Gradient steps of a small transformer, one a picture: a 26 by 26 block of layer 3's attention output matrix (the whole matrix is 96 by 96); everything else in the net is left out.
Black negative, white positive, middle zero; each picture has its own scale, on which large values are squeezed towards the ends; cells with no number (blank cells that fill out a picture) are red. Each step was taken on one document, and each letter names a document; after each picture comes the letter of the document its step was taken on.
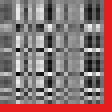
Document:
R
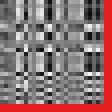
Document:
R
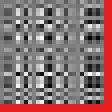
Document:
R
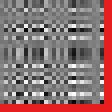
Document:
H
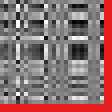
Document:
H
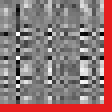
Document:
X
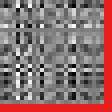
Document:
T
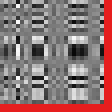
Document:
H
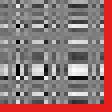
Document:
H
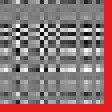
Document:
X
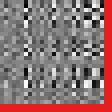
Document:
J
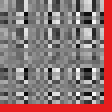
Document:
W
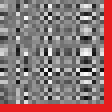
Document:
W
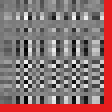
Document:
J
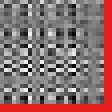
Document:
T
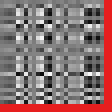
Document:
R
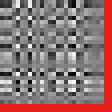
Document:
T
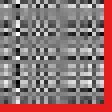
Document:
X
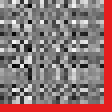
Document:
T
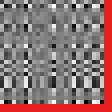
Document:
J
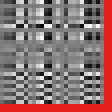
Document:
R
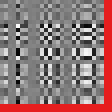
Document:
X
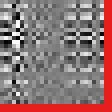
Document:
X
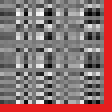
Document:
R
